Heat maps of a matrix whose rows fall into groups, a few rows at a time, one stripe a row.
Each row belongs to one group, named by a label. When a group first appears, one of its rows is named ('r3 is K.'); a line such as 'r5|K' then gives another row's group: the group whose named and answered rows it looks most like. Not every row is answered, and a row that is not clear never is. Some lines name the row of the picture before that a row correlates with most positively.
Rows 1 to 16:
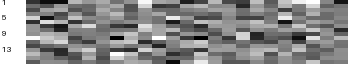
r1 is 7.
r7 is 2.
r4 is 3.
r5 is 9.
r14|3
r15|3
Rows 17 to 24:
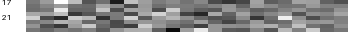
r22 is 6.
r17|6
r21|9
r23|2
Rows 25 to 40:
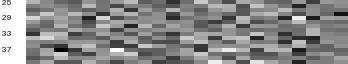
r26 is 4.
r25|3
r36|2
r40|4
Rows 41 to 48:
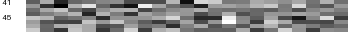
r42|2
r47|6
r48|9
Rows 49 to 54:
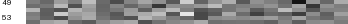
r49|4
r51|9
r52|4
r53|2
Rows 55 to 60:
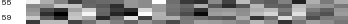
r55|3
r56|6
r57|2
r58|2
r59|9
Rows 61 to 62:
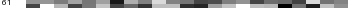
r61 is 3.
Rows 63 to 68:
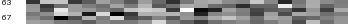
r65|4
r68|3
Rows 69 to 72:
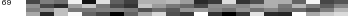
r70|2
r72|6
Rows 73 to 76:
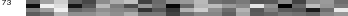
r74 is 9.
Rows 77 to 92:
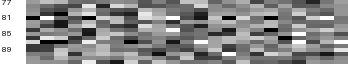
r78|3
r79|2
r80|2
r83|2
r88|7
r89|7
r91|4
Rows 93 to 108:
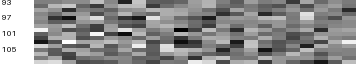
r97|2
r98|2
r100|3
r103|7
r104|3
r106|9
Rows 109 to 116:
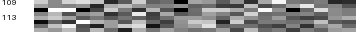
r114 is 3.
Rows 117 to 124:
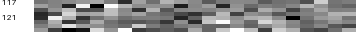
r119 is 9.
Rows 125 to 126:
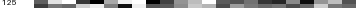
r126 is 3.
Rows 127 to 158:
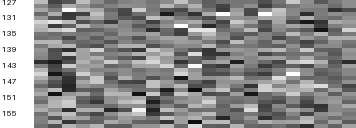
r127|9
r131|2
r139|2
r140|4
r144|9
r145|9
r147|2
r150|9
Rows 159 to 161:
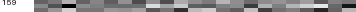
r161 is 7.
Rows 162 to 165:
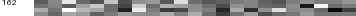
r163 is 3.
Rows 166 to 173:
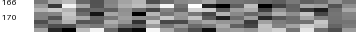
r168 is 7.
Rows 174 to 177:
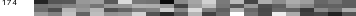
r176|4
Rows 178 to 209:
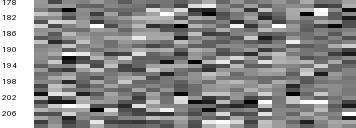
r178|6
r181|3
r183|6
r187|7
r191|6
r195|2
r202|9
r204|6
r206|7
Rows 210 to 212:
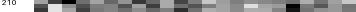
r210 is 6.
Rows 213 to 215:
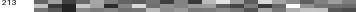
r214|9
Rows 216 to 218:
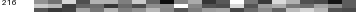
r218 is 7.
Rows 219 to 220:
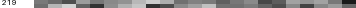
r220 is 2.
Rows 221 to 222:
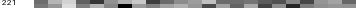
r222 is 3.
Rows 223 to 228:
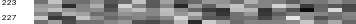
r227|9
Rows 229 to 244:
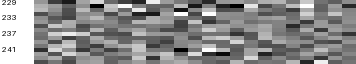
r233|2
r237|6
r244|3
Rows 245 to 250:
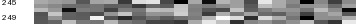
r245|4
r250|7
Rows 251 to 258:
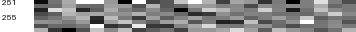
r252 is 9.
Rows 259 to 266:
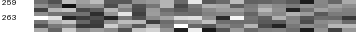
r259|4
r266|4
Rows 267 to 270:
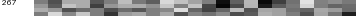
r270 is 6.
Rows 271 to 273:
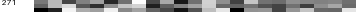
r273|7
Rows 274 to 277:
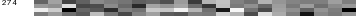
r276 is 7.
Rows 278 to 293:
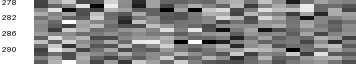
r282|4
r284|2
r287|6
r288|4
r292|6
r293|6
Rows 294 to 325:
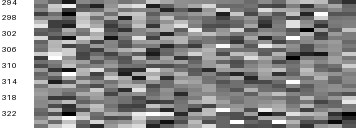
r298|3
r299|9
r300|9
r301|4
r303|9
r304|6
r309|6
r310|7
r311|2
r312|6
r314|9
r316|3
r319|7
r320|2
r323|6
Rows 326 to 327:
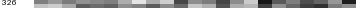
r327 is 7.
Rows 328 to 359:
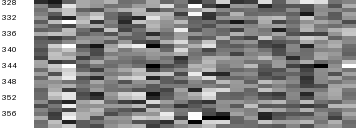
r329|4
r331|4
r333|6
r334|2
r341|6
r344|7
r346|4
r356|4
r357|4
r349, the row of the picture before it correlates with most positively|327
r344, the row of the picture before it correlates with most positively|327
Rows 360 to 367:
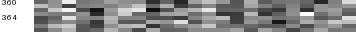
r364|7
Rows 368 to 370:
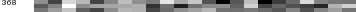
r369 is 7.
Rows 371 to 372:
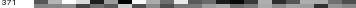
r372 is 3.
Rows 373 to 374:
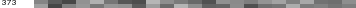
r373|2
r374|9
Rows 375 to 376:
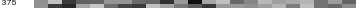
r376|2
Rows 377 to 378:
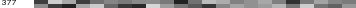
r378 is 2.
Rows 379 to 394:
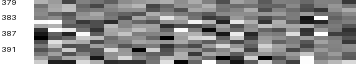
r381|7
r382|2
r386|6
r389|6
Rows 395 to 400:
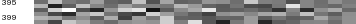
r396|9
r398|2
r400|4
